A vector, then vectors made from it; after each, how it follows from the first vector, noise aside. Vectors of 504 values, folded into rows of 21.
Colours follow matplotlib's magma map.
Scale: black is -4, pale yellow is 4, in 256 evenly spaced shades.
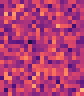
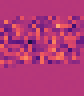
partly zeroed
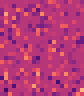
partly zeroed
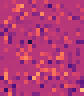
partly zeroed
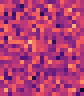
negated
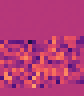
partly zeroed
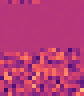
partly zeroed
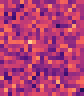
negated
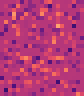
partly zeroed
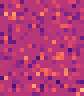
partly zeroed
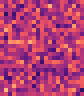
negated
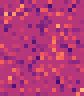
partly zeroed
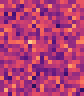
negated
